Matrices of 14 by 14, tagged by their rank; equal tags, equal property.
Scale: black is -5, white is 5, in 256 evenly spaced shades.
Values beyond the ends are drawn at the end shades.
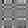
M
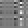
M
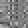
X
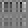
M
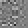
X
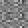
X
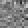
X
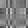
M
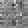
X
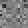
X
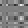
M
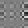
M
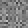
X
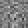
X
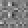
X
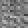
X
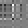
M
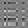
M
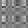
M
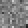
X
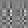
M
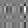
M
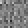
X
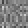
X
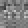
X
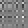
M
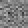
X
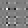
M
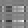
M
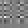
M
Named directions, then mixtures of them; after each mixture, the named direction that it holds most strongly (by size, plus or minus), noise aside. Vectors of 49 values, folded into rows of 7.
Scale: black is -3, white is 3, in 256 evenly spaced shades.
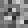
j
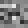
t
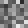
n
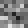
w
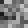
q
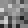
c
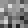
c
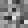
j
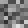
n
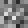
j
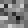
w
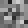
j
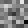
n
